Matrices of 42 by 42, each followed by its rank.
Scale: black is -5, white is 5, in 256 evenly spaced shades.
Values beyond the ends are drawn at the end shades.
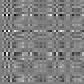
two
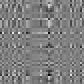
two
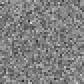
full rank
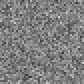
full rank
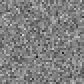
full rank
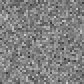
full rank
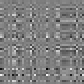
two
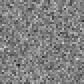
full rank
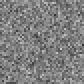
full rank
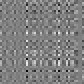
two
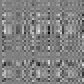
two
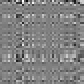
two
